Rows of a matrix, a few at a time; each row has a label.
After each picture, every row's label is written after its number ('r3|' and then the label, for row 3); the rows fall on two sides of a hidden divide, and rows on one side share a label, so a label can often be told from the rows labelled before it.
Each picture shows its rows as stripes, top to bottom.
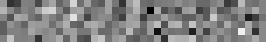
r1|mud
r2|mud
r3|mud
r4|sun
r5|mud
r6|sun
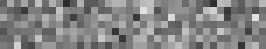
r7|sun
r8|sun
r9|sun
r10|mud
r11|sun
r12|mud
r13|sun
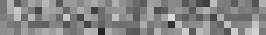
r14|mud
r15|sun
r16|sun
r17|sun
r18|sun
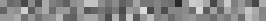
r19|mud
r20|sun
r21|sun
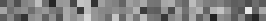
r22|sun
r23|mud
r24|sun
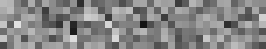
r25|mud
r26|sun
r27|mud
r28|mud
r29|sun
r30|mud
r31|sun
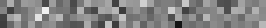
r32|sun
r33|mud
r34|sun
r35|mud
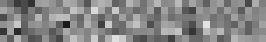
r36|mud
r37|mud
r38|sun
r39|mud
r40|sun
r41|mud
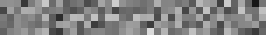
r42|mud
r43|sun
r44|mud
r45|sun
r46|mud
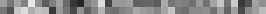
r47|sun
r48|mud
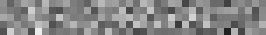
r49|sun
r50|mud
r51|sun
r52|mud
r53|sun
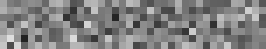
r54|sun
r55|sun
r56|sun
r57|sun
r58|mud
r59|mud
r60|mud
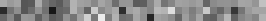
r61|mud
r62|mud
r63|mud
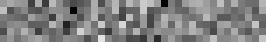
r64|sun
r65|sun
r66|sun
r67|sun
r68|sun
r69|mud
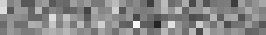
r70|mud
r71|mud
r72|sun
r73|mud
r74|sun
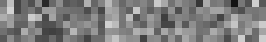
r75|sun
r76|mud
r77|sun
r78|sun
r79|mud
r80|mud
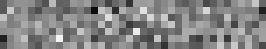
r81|sun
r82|sun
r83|mud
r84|mud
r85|mud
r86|sun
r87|sun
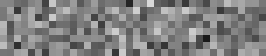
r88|sun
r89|mud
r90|sun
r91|mud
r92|mud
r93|mud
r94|sun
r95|sun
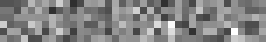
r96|sun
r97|mud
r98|sun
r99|mud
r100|sun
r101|sun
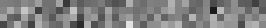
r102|sun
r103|sun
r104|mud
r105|sun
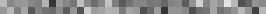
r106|mud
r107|mud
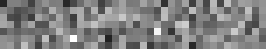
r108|sun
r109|mud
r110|mud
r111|sun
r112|sun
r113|mud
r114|sun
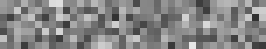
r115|sun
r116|mud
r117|sun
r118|mud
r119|sun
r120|mud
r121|mud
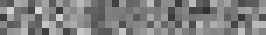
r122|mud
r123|mud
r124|sun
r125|mud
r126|sun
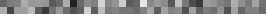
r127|sun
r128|sun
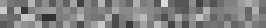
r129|mud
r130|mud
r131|sun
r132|sun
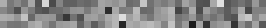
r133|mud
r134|mud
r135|mud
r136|mud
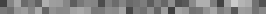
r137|sun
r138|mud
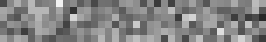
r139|sun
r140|sun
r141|mud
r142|mud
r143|mud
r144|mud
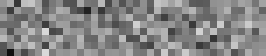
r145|sun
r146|sun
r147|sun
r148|sun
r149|mud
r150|sun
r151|sun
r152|mud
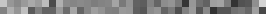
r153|mud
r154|sun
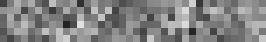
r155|sun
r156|mud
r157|sun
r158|sun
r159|sun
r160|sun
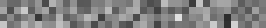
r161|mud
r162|mud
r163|sun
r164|sun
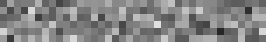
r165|mud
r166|mud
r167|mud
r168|sun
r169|mud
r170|mud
